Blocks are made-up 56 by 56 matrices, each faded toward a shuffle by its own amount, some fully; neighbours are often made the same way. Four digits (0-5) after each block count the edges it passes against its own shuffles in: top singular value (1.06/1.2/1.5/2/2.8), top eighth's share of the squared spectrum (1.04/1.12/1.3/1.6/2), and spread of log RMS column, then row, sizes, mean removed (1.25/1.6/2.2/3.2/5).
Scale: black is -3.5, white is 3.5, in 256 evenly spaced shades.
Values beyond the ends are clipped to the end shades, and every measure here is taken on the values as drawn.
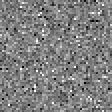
0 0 0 0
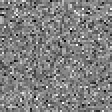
1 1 0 0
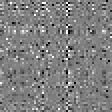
4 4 2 2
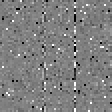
4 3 1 0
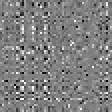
5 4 3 3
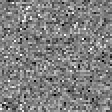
2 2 0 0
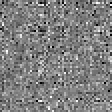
4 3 2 2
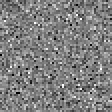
2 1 0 0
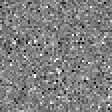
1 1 0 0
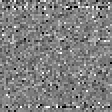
2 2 0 2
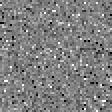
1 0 0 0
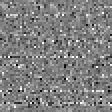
2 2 0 2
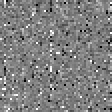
2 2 1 0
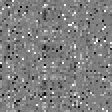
3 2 1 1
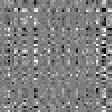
5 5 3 3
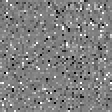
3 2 0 0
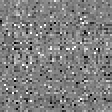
4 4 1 2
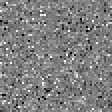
2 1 0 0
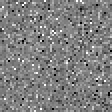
2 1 0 0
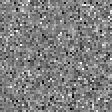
0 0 0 0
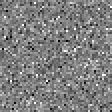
0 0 0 0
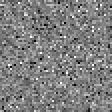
0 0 0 1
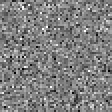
1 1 0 1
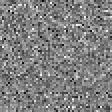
0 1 0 2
